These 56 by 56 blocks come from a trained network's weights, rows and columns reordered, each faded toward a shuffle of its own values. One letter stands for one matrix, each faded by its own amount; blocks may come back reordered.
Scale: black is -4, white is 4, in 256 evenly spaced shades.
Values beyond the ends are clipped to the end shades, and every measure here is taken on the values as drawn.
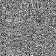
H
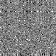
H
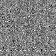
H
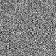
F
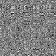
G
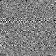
G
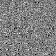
H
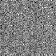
F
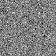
H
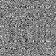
G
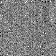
F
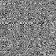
G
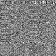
F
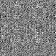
F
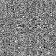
F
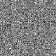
G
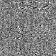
F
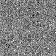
H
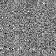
F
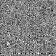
H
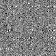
H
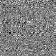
G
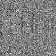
F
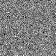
H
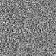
F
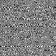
G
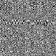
G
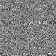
G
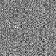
F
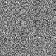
F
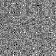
F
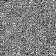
H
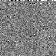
F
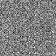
F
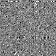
H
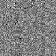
F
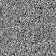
H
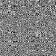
G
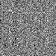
F
